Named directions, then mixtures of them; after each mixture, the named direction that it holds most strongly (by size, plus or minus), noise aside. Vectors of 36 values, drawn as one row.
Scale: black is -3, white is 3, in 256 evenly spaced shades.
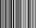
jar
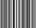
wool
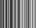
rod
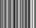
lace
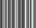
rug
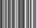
rug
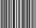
wool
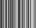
rug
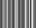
rug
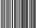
jar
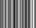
lace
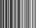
rod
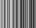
rod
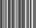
rug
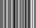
lace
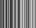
rod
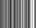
lace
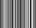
wool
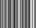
lace
